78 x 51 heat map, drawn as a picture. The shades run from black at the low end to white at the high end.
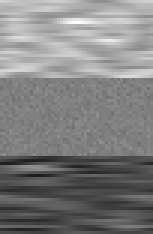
The table splits into 3 rows of 1 panel. Panel 1,1: high, streaked across. Panel 2,1: middling, fine-grained, faint in contrast. Panel 3,1: low, streaked across.
